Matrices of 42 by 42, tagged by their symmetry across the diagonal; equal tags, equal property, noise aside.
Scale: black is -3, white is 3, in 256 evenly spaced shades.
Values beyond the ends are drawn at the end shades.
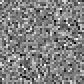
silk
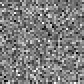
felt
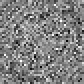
silk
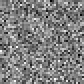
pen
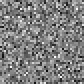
felt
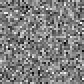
felt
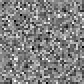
silk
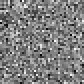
pen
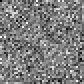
silk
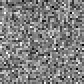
pen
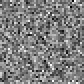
felt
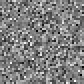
pen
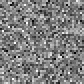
felt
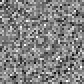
silk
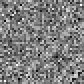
silk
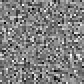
pen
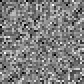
silk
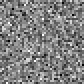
felt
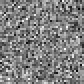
pen
